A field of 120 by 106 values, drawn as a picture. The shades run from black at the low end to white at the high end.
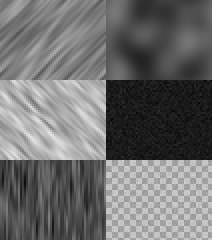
It is made of 3 by 2 panels. Panel 1,1: middling, slanting up to the right. Panel 1,2: low, smooth. Panel 2,1: high, slanting down to the right. Panel 2,2: very low, fine-grained, faint in contrast. Panel 3,1: low, streaked downward. Panel 3,2: high, checkered.
